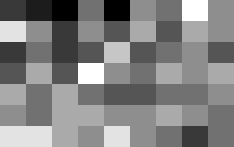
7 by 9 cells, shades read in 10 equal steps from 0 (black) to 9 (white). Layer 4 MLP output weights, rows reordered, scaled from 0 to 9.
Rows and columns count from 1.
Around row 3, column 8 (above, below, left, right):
6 5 4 3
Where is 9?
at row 1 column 8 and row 4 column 4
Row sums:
30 43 33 47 39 46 50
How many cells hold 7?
1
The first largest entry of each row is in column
8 1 5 4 1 3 1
